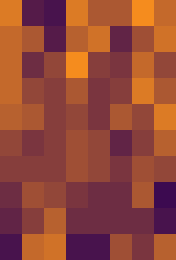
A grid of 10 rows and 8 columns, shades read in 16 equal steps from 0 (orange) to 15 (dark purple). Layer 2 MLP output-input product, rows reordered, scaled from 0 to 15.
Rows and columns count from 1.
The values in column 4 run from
0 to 14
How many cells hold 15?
1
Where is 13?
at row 1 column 2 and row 2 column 3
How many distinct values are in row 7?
4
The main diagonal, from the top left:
2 6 8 6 10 12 7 15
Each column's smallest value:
2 4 3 0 3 6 0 2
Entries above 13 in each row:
1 0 0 0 0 0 0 1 1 3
